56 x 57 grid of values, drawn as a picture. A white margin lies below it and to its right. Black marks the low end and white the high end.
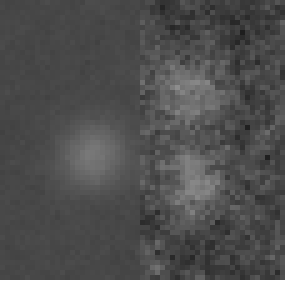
Three bumps rise from the field. There is no overall slope. No row or column stands out. On average the colour sits 30% of the way up the scale. The values are skewed, with a long tail toward high values. A vertical seam about 50% of the way across splits the table, and the left part is calmer.
